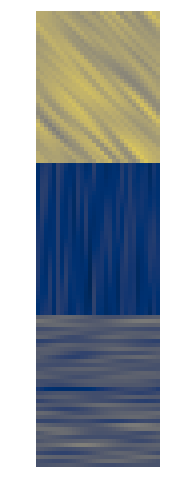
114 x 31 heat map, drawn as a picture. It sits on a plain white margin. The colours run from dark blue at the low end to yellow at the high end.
It is made of 3 by 1 panels. Panel 1,1: high, slanting down to the right. Panel 2,1: very low, streaked downward, faint in contrast. Panel 3,1: low, streaked across.
